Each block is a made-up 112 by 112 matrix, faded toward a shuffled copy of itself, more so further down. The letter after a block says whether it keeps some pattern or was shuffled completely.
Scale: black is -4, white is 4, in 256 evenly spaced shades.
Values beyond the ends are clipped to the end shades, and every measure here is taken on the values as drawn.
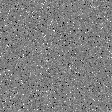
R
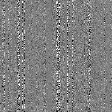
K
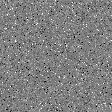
R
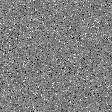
R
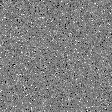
R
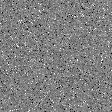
R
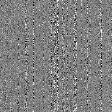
K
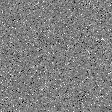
R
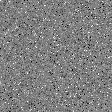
R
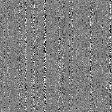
K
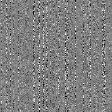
K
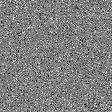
R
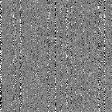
K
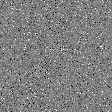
R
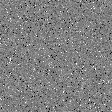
R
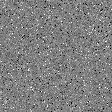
R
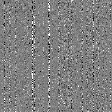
K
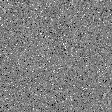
R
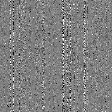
K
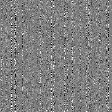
K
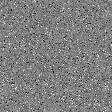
R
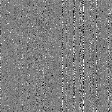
K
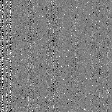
K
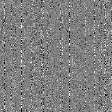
K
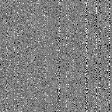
K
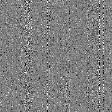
K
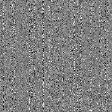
K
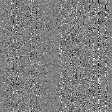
K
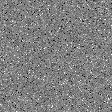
R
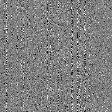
K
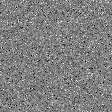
R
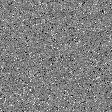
R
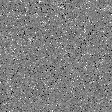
R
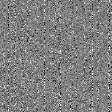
K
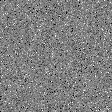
R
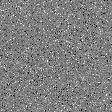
R
